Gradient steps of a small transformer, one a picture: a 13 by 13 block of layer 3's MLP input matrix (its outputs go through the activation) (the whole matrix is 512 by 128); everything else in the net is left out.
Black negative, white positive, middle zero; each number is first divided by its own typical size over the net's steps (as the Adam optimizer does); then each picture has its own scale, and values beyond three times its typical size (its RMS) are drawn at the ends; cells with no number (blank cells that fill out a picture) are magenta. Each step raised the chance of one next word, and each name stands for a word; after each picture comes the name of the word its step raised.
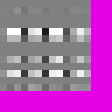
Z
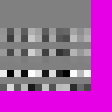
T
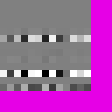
T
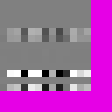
Z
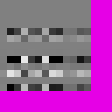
T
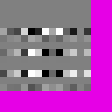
T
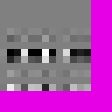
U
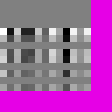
Z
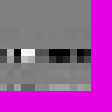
U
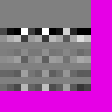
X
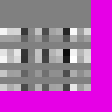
Z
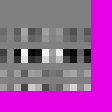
U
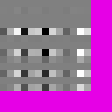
Z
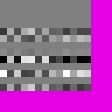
T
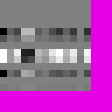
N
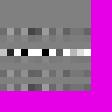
N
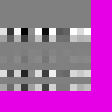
Z
